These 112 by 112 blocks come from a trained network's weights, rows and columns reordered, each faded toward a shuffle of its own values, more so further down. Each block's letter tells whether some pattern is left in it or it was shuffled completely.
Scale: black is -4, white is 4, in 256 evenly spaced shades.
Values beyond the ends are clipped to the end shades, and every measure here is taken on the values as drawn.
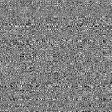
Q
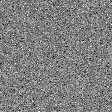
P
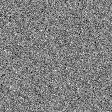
P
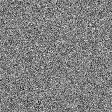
P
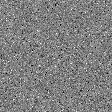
P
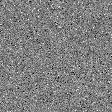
P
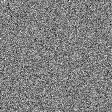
P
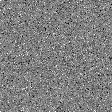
P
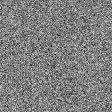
Q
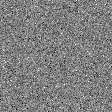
P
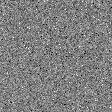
P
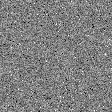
P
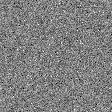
P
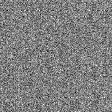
Q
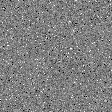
P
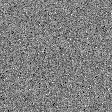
P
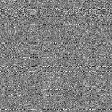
Q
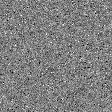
P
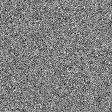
P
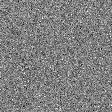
P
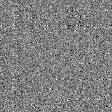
Q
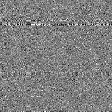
Q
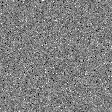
P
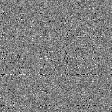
Q
